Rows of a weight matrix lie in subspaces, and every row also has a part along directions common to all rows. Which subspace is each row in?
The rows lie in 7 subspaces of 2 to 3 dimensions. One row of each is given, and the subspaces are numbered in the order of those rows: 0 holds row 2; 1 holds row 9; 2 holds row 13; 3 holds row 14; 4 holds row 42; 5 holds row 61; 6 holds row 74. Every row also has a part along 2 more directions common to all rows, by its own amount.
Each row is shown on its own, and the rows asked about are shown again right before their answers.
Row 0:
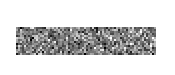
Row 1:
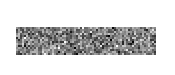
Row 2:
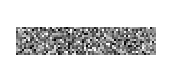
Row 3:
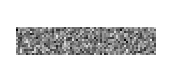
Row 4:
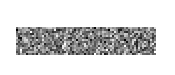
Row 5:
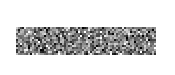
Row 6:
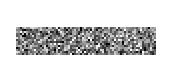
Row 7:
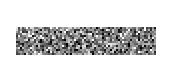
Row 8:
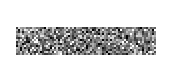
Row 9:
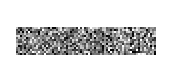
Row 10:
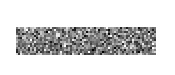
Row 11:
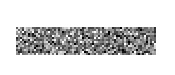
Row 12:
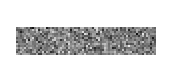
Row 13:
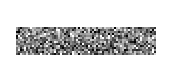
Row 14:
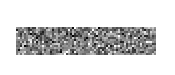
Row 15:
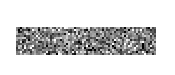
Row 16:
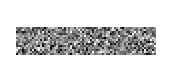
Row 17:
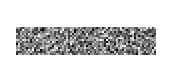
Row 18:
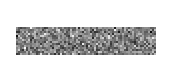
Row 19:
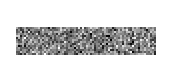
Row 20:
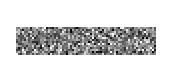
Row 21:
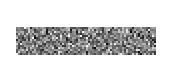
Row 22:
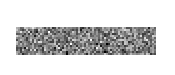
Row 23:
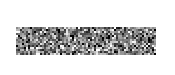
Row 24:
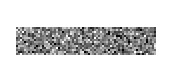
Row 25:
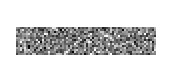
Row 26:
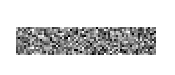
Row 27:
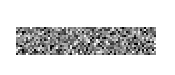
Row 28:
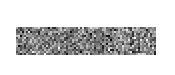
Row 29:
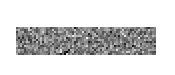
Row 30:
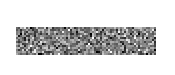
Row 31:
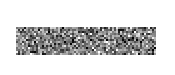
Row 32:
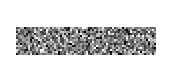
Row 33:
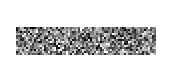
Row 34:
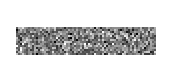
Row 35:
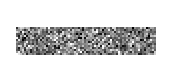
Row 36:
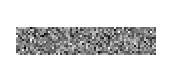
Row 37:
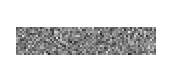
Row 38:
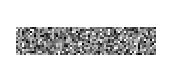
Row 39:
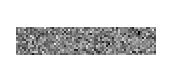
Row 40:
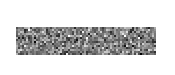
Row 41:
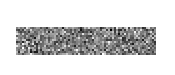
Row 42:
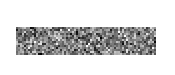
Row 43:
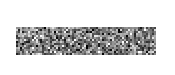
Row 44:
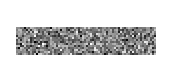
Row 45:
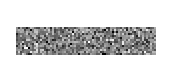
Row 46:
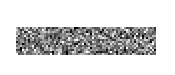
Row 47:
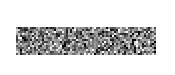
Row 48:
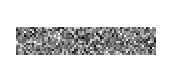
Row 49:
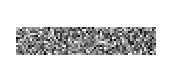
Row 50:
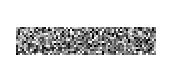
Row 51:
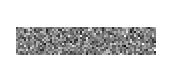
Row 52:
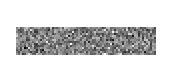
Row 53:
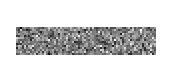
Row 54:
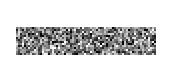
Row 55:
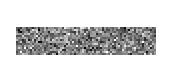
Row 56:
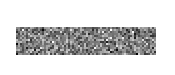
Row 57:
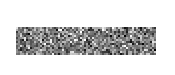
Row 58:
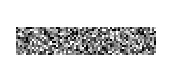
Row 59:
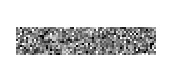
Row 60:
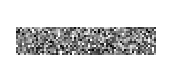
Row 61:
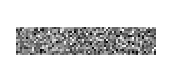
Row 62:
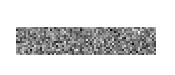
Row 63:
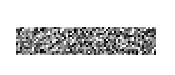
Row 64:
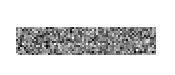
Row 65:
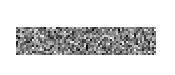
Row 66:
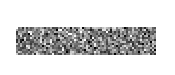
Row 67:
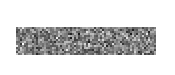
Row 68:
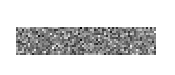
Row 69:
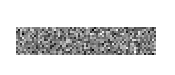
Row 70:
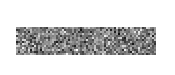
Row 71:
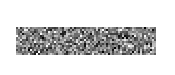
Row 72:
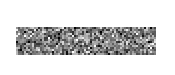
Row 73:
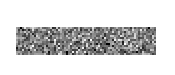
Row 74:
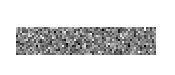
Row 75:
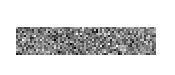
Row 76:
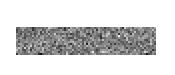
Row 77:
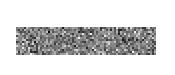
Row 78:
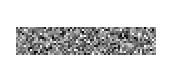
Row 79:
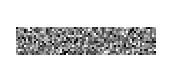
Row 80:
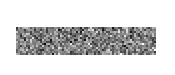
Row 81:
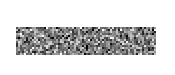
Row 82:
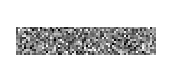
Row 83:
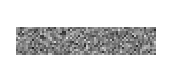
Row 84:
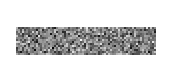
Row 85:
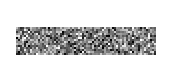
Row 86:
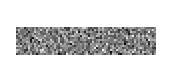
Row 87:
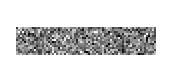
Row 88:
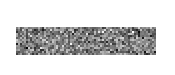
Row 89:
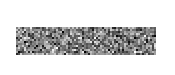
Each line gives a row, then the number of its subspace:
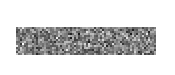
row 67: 2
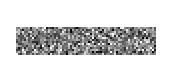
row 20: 4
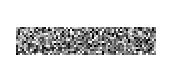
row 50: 4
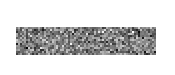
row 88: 5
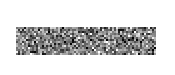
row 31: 5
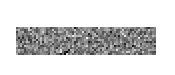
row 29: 3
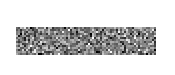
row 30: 4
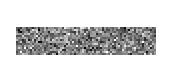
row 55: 0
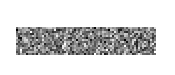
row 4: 2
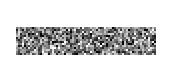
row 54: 1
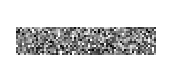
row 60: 2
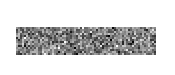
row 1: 1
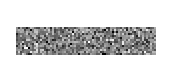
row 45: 5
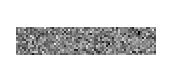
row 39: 5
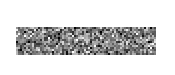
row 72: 4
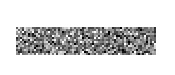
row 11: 1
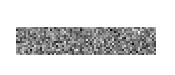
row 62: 5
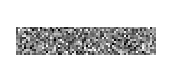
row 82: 0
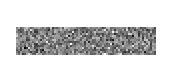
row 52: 5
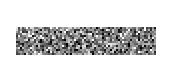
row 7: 6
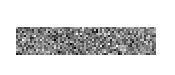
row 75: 1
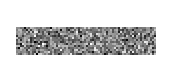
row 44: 4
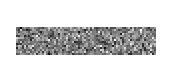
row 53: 0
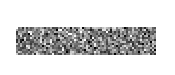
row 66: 3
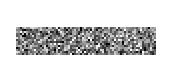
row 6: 0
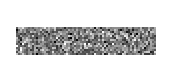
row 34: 2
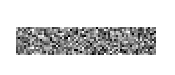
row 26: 6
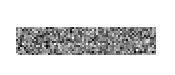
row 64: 4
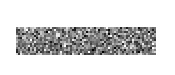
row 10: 2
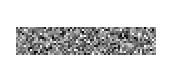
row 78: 6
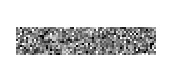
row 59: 4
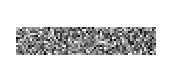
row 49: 0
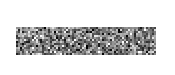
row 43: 6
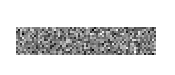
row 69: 2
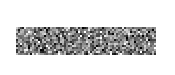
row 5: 3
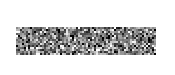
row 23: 2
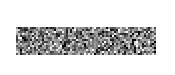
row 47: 2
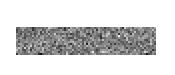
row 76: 4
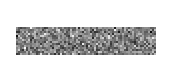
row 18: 2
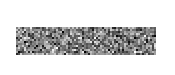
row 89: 1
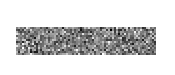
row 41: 5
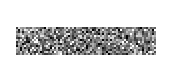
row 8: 6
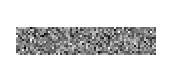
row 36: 2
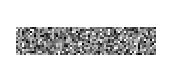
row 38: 2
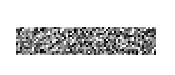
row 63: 5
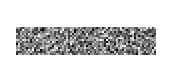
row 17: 5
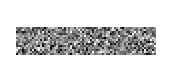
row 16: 4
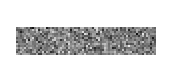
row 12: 0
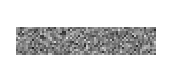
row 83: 6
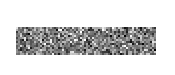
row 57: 3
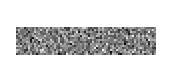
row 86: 3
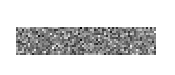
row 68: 6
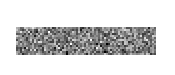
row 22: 0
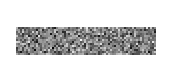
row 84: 6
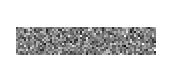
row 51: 3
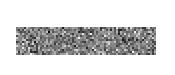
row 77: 5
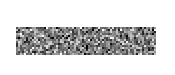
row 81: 6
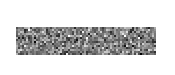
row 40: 3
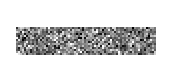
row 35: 1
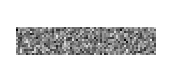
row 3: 2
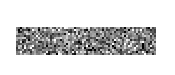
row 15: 0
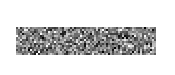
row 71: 6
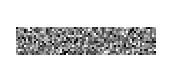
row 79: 3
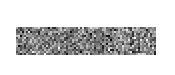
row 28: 1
